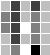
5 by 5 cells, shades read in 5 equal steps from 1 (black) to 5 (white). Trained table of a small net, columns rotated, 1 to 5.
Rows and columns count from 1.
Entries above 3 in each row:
3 2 2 3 3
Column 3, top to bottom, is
4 4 5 4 5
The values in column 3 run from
4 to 5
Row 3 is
3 2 5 3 4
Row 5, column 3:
5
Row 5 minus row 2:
1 1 1 -2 0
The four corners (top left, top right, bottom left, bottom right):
4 4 4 4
